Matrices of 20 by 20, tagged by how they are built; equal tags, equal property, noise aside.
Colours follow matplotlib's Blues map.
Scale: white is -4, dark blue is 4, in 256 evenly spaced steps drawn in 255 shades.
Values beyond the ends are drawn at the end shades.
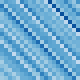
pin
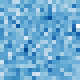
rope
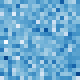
rope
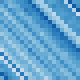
pin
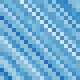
pin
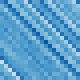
pin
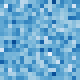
rope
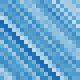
pin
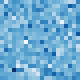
rope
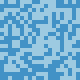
rope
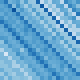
pin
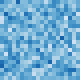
rope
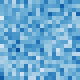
rope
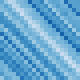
pin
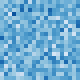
rope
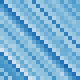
pin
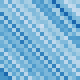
pin
